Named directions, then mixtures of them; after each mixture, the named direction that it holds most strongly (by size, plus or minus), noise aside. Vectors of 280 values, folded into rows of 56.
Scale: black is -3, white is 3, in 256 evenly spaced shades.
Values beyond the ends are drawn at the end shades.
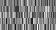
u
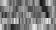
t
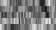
t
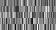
u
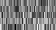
u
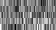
u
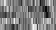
t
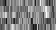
t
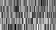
u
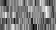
t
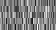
u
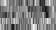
t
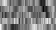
t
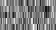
u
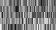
u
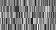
u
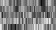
t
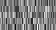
u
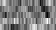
t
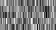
u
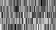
u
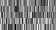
u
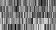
u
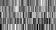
u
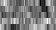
t
